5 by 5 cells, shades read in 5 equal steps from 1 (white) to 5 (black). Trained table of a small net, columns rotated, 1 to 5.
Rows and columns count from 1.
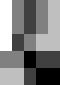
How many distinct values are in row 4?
3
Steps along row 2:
up up down down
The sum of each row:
13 13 12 19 18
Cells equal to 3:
7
